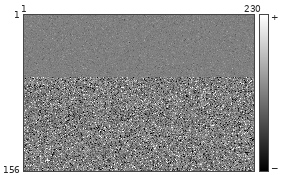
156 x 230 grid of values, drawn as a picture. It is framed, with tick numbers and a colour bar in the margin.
The distribution is heavy-tailed on both sides. There are no regular stripes. No single row or column stands out from its neighbours. Fine speckle covers the field. A horizontal seam about 40% of the way down splits the table, and the top part is calmer.
